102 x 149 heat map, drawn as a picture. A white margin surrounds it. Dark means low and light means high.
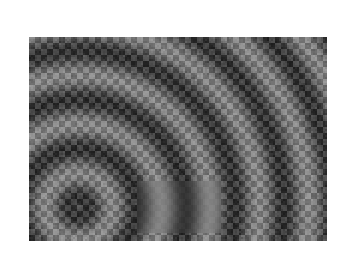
No overall slope runs across the table. An odd patch, calmer than its surroundings, sits in the bottom middle. The bottom middle is the calmest part. Rings spread out from the bottom left.
